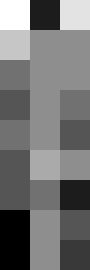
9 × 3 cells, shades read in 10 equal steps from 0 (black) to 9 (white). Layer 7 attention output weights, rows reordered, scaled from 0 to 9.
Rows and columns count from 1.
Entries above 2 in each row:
2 3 3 3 3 3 2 2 1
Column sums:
33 41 36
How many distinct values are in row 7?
3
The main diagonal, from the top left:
9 5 5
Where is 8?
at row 1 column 3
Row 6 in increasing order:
3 5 6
